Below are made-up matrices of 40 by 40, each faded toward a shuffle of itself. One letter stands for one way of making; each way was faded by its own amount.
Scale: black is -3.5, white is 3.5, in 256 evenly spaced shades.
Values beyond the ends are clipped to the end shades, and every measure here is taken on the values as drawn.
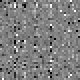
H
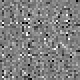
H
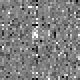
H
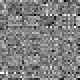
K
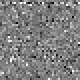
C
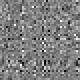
K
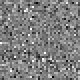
C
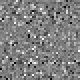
C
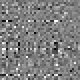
K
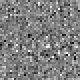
C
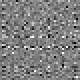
K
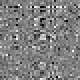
K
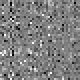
H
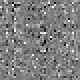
H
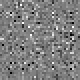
H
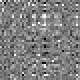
K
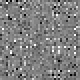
H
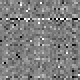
K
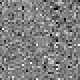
H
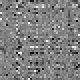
H
